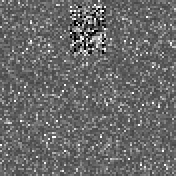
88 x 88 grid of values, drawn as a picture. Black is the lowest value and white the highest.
There are no regular stripes. There is no overall slope. No single row or column stands out from its neighbours. Neither half mirrors the other. An odd patch, rougher than its surroundings, sits in the top middle. Values change most from cell to cell in the top middle. Most values sit low, with a long tail of high ones.
